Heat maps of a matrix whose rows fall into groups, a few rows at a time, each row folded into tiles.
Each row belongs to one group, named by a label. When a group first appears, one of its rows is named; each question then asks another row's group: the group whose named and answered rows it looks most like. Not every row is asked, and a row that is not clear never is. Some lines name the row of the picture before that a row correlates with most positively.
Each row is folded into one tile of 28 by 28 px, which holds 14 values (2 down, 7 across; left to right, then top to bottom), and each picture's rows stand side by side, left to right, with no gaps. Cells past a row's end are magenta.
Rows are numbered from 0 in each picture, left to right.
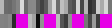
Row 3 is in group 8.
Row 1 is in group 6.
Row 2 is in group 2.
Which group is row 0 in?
8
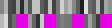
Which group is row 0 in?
6
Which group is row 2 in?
2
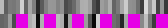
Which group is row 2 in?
6
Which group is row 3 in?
6
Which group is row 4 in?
2
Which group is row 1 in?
6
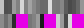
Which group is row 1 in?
8
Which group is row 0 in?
8
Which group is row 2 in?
6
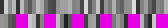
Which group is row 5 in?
6
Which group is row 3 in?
8
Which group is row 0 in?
2
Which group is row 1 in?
2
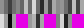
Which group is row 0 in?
6
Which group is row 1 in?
6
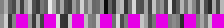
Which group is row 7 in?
6
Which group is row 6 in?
8
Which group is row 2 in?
6
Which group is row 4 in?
2
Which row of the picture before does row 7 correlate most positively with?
1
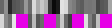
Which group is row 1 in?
2
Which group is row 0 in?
6
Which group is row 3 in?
6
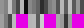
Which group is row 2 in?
2
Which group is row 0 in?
2
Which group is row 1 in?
6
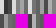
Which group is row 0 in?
8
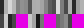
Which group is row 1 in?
2
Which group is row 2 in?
8
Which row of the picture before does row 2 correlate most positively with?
1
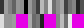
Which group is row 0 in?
2
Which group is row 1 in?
8
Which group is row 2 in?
6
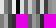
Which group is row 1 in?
8
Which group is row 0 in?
8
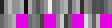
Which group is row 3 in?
6
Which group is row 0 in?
2
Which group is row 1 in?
8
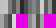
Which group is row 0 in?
6
